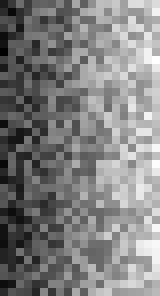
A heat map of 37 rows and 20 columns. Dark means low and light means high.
Ninth with the lowest average: bottom left. Slope: up to the right. Stripes: none.
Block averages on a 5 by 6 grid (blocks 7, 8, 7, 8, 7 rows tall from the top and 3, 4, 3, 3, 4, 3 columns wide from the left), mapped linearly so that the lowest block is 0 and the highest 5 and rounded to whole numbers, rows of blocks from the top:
0 2 2 3 4 5
1 1 2 4 4 5
0 1 2 3 4 5
0 1 2 3 4 5
0 1 2 3 4 5
